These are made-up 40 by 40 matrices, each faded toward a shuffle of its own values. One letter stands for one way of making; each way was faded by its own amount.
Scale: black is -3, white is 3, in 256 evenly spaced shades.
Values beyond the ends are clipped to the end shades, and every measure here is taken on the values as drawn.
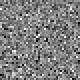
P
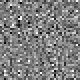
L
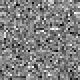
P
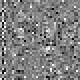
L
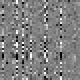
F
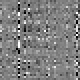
F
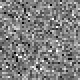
P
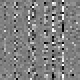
F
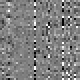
F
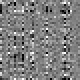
F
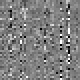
F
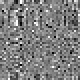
L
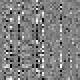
F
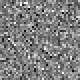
P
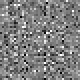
L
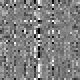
F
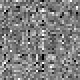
L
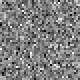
P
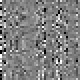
F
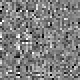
L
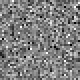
P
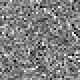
P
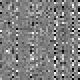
F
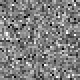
P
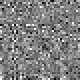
L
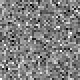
P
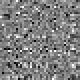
L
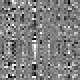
F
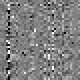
F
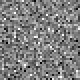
P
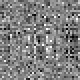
L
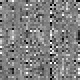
F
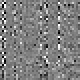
F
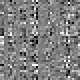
F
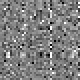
L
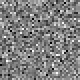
P
